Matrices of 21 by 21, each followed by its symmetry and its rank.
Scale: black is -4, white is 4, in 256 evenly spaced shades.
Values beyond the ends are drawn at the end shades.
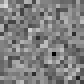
symmetric, full rank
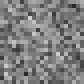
neither, full rank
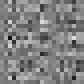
neither, rank three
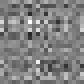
neither, rank three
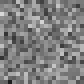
neither, full rank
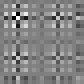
symmetric, rank one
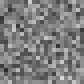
neither, full rank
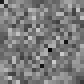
symmetric, full rank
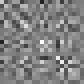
symmetric, rank three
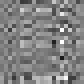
neither, rank three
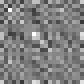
symmetric, rank three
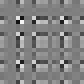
symmetric, rank one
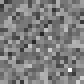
symmetric, full rank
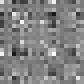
symmetric, rank three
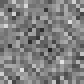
symmetric, full rank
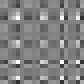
symmetric, rank one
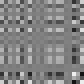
symmetric, rank one
